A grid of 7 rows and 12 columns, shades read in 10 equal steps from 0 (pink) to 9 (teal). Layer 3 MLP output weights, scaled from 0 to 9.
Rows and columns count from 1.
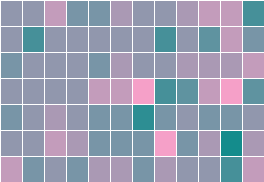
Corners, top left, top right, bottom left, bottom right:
4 7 2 2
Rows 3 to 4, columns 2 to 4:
4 4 4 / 4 4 4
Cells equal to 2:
11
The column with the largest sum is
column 2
